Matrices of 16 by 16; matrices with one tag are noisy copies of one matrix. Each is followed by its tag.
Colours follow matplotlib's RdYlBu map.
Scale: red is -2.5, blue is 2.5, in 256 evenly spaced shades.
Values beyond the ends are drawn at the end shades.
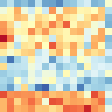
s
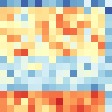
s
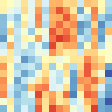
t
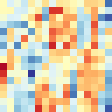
t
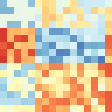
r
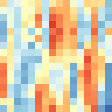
t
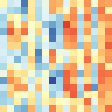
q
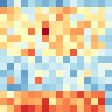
s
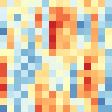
t
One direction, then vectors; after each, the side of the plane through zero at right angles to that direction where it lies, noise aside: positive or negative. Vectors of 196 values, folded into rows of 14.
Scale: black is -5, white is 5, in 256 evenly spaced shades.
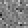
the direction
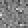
negative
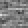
negative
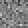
negative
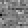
positive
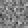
positive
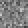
negative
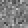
negative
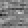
positive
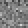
negative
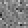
positive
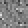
negative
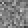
negative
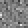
negative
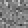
positive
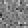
positive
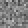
negative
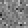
positive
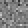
negative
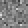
negative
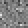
negative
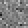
positive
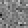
positive
